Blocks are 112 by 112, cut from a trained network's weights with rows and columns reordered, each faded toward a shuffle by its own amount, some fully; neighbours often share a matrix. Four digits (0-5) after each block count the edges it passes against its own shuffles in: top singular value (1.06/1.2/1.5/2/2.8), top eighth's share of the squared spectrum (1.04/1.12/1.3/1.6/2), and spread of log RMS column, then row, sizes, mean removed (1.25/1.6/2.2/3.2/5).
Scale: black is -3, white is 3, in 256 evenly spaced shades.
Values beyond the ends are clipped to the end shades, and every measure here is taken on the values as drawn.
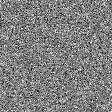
0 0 0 0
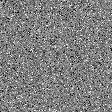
0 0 0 0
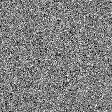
0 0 0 0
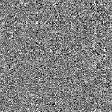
3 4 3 2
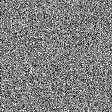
2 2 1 0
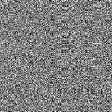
4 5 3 3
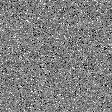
0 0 0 0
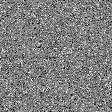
0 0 0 0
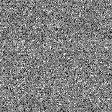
1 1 1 0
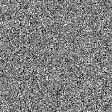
3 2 2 0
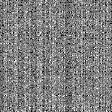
4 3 0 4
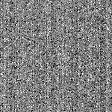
3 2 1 2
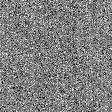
1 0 0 0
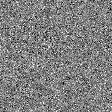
2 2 0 1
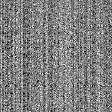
4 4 1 3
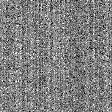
3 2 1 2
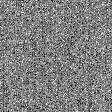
2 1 0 0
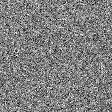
1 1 0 0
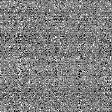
3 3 3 1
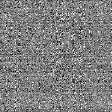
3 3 3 1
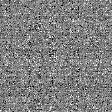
2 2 2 0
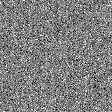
1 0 0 0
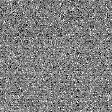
2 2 2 0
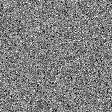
2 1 0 0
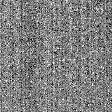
3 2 0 2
